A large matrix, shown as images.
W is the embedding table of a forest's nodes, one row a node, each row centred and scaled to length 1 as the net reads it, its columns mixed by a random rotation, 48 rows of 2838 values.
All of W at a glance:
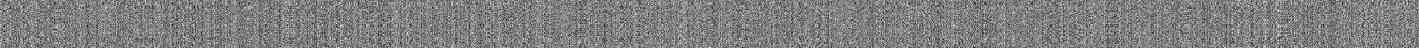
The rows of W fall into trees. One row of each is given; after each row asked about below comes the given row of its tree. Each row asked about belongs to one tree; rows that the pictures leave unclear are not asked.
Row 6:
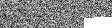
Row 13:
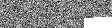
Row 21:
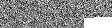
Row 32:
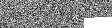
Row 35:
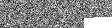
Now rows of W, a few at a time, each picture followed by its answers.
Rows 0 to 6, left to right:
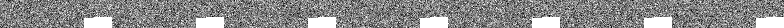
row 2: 21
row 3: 21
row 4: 21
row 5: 32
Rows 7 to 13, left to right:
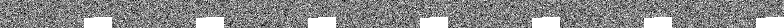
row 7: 6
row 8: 6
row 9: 32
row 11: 35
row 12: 6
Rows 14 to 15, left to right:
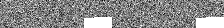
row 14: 32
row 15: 35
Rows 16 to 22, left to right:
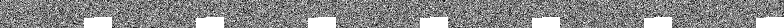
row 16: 32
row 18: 6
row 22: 6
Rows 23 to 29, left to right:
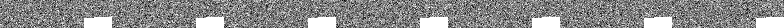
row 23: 32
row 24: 35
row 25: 35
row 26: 35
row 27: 35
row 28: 32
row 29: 21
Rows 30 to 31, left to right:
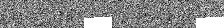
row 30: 32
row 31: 35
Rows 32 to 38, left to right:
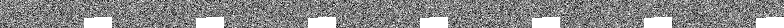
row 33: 32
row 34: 35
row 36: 32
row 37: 13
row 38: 6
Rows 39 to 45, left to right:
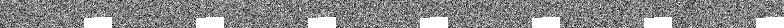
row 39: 6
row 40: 35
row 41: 6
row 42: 35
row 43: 35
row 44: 32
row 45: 13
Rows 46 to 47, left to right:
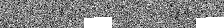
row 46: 32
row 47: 21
